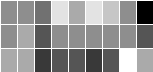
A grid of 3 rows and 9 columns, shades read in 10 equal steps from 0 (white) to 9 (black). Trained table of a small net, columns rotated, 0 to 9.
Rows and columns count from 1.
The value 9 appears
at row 1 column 9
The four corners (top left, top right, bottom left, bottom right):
4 9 3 3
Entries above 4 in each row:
2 2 5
